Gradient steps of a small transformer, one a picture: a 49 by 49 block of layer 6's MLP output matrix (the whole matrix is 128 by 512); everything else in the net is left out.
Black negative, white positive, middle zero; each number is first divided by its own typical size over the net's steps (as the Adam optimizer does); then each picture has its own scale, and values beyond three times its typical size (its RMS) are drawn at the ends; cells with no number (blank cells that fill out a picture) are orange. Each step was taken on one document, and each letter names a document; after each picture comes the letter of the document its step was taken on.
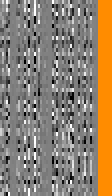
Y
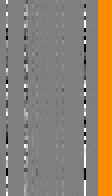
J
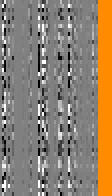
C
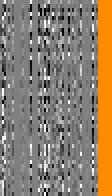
C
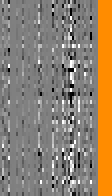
Y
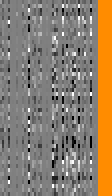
Y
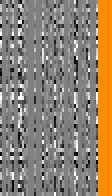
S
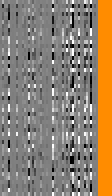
Y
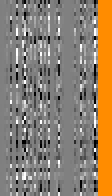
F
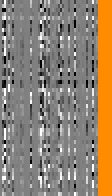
C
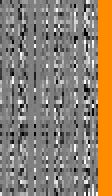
S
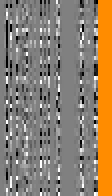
F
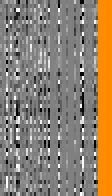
F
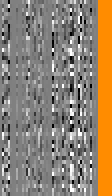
Y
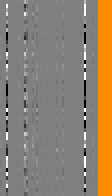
J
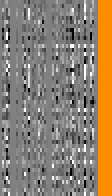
Y
